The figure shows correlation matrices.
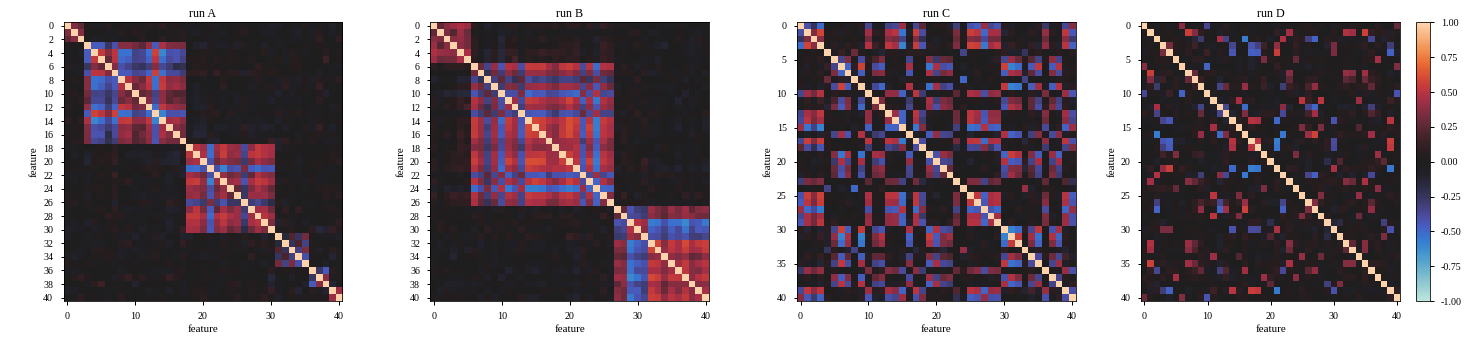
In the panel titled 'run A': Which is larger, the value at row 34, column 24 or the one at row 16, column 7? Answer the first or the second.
the first
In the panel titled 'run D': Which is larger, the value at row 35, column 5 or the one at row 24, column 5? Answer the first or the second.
the second
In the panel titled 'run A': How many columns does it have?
41
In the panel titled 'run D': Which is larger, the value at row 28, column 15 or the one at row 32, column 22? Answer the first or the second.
the first
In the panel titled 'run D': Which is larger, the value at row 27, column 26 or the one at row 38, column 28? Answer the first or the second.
the first
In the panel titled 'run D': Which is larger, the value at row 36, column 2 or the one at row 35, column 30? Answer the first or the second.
the second
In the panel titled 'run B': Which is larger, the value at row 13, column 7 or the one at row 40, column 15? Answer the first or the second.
the second
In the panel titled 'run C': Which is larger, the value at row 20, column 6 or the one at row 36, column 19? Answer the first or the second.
the first
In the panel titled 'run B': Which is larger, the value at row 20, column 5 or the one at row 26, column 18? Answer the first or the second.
the second
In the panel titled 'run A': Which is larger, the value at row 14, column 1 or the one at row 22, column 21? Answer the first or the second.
the first
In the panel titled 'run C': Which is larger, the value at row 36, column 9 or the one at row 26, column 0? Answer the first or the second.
the first
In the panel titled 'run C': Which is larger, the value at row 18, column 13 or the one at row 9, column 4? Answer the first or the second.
the second
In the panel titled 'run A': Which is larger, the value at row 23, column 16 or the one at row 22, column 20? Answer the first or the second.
the second
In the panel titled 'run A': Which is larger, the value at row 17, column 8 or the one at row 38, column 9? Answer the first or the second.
the first
